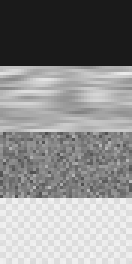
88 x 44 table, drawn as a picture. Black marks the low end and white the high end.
The table splits into 4 rows of 1 panel. Panel 1,1: very low, flat. Panel 2,1: high, streaked across. Panel 3,1: middling, fine-grained. Panel 4,1: very high, checkered, faint in contrast.
